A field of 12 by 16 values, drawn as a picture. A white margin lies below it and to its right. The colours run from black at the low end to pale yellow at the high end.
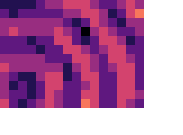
Rings spread out from the bottom left. No single row or column stands out from its neighbours. The halves do not mirror each other.
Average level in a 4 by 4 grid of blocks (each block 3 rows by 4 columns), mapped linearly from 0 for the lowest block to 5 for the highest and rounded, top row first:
0353 / 2423 / 3355 / 0444
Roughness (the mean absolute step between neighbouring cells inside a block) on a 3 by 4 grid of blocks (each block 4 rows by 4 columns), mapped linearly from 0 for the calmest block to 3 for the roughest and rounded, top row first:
1133 / 0221 / 2222
